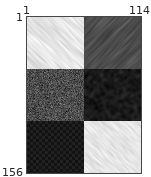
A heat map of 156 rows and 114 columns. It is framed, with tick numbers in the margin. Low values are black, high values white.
It is made of 3 by 2 panels. Panel 1,1: very high, slanting down to the right, faint in contrast. Panel 1,2: low, slanting up to the right, faint in contrast. Panel 2,1: low, fine-grained. Panel 2,2: very low, blotchy, faint in contrast. Panel 3,1: very low, checkered, faint in contrast. Panel 3,2: very high, slanting down to the right, faint in contrast.
